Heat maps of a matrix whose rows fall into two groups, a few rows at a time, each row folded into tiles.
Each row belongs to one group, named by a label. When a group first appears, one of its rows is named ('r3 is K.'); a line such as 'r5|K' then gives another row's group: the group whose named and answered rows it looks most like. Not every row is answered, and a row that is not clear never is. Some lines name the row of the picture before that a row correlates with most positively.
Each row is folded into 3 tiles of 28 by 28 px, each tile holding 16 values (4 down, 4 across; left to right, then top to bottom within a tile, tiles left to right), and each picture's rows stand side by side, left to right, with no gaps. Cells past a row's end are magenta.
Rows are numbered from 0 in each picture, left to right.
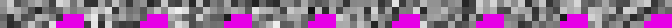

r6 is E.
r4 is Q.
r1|Q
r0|E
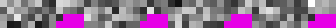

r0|E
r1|Q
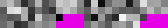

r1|E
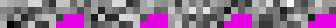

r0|E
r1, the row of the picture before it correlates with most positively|1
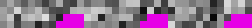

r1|Q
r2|E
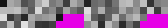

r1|Q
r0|Q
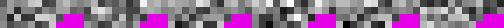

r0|E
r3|E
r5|Q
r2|E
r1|E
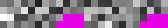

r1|Q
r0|Q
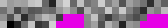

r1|Q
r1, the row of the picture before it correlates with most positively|0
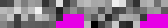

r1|E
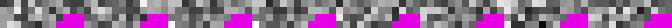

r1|E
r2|E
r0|Q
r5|Q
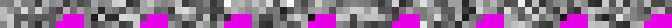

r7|Q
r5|E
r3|E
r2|E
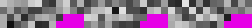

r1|Q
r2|Q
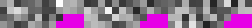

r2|Q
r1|Q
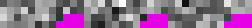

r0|Q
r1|E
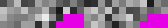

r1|Q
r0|Q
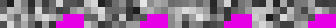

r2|Q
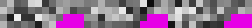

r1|Q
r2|Q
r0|E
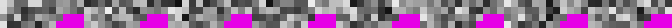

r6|E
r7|Q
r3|E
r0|E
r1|Q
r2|Q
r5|Q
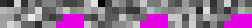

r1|E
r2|Q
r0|Q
